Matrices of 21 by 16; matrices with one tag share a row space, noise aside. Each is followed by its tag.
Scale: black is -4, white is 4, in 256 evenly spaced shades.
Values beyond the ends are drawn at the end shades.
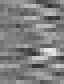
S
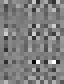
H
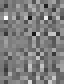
H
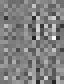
H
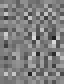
H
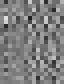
H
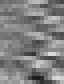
S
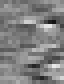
S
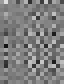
H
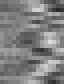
S
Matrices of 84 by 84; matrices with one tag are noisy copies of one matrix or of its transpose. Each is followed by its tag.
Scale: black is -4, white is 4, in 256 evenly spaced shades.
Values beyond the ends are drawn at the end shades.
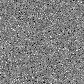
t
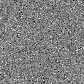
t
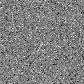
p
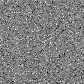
p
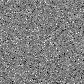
p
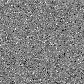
p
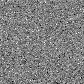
p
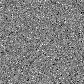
p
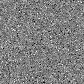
t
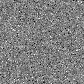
t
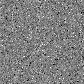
p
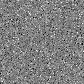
t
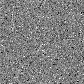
p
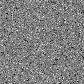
p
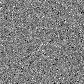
p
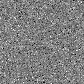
t
